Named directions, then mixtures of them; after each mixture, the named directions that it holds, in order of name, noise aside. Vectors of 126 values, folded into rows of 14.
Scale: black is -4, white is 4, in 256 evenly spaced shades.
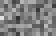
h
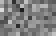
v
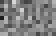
h, v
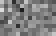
v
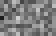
h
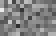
v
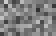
h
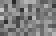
h, v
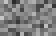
h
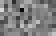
h, v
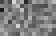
v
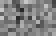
h, v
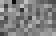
h, v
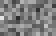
h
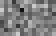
v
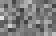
h, v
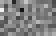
h, v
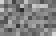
v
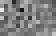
h, v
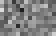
v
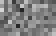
v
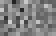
h, v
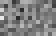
h, v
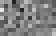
h, v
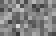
h, v
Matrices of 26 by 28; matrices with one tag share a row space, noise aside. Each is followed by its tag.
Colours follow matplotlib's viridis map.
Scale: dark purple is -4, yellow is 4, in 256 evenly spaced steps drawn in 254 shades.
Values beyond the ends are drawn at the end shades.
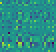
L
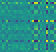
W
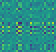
L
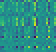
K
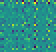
K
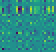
L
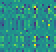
K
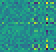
W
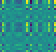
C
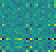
C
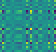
C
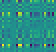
L
